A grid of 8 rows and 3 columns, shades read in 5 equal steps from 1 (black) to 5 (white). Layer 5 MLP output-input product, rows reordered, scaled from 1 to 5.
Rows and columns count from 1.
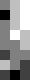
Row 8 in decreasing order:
2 2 1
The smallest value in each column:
1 1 2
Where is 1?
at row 2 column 1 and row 8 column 2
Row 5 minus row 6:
1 0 1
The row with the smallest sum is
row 8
